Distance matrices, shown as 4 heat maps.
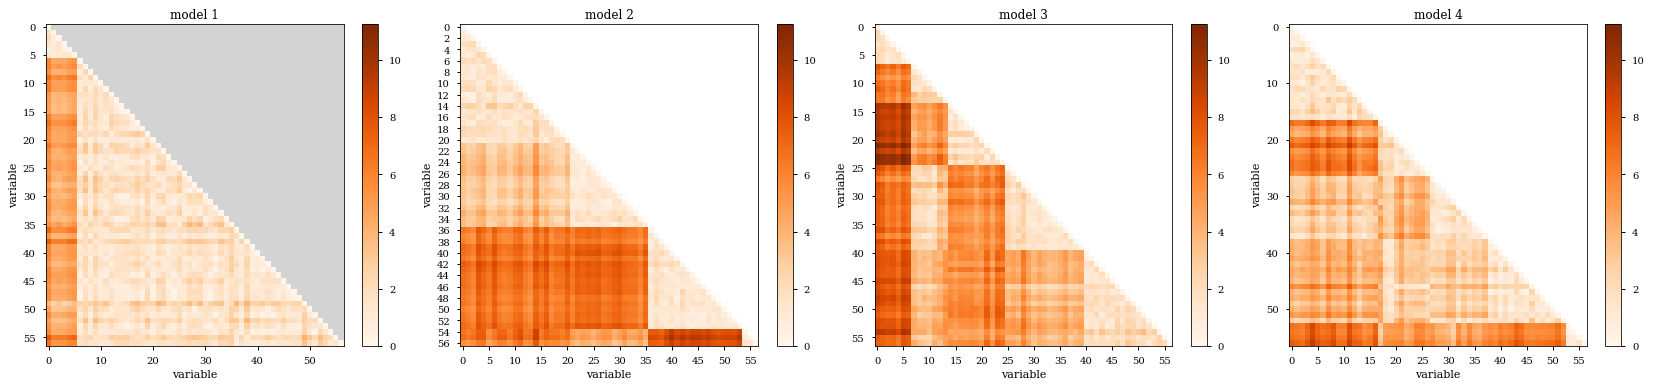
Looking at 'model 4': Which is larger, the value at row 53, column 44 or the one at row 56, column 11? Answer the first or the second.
the second
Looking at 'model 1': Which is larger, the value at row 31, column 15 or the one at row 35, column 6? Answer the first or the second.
the second
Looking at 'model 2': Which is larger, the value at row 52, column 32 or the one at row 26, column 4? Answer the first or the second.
the first
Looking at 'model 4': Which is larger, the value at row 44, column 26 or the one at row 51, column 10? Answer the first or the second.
the second
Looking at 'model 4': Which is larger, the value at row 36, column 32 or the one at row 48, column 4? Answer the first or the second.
the second
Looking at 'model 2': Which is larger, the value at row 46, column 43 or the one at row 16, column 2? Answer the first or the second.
the second
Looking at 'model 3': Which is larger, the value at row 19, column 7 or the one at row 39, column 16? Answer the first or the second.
the second
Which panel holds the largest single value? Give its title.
model 3
